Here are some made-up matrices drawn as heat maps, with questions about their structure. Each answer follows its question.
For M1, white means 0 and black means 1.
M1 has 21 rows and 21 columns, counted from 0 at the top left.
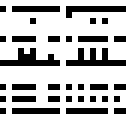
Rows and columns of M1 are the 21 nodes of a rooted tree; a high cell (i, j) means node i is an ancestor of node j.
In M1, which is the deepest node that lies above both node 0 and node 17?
16
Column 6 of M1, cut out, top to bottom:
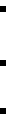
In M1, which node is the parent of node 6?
18
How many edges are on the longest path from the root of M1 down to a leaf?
9
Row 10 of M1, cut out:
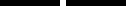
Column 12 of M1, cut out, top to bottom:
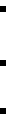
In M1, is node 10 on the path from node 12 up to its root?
yes
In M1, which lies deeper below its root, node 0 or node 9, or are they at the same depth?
the same depth
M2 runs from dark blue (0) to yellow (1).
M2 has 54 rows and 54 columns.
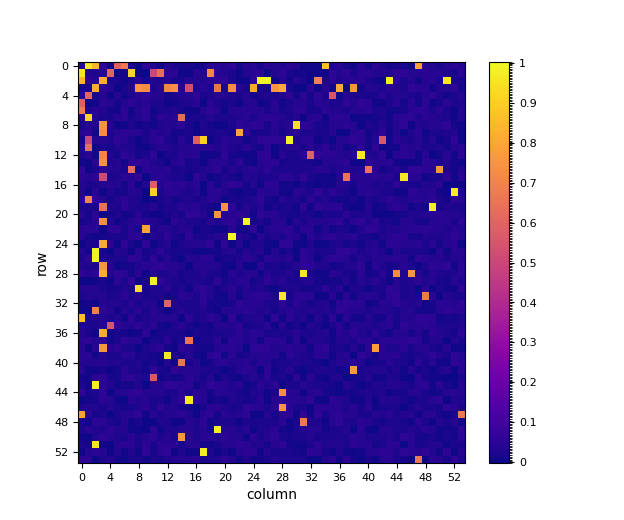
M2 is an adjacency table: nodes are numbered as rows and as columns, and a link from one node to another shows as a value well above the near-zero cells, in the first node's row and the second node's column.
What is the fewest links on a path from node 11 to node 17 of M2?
3
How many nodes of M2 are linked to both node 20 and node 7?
0
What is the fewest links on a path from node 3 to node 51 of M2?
2
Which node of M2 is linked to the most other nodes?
node 3
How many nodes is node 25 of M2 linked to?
1
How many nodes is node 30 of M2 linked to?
1
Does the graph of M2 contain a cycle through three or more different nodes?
no
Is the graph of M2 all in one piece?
yes
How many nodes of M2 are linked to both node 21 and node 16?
0
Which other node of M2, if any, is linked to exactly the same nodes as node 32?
node 39
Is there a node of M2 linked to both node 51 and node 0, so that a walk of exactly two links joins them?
yes
